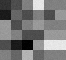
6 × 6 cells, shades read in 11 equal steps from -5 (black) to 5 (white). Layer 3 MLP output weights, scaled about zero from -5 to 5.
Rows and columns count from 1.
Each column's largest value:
1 0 2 4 4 4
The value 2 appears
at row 6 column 3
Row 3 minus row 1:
4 0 0 -3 0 0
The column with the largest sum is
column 6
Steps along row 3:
down up up down same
